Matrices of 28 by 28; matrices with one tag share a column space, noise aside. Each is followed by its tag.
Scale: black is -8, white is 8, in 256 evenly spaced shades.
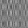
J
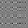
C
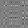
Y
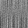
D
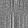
D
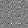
C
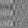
J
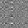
C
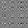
C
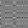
Y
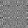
Y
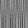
D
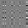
Y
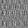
J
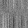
D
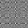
C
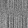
D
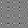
C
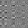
Y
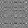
C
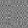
Y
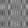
J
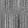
D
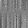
D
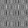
J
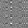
C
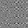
C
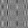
J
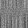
D
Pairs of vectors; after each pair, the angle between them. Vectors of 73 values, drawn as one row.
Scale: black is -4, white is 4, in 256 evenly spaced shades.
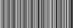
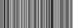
orthogonal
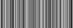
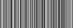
partly opposed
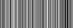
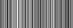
partly aligned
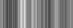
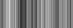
nearly opposite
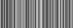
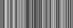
orthogonal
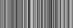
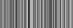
nearly parallel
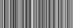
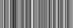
nearly parallel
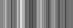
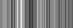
nearly parallel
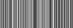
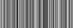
partly opposed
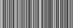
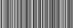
orthogonal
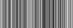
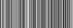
orthogonal
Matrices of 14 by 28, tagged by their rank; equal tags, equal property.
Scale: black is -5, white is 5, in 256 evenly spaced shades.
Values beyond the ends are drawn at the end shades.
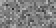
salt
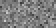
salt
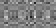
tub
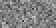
salt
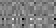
tub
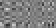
tub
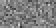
salt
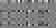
tub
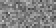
salt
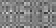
tub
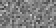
salt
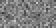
salt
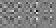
tub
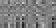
tub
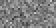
salt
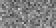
salt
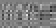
tub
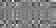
tub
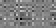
tub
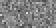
salt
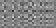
tub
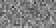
salt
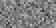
salt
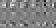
tub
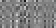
tub
